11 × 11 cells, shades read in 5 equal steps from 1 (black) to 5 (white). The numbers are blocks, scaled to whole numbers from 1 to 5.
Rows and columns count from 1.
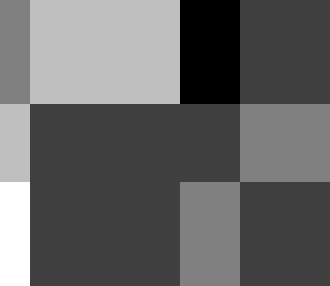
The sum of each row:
31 31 31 31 27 27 27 27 27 27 27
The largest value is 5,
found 4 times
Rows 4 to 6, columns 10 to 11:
2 2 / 3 3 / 3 3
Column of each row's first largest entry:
2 2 2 2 1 1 1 1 1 1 1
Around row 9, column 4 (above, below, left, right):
2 2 2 2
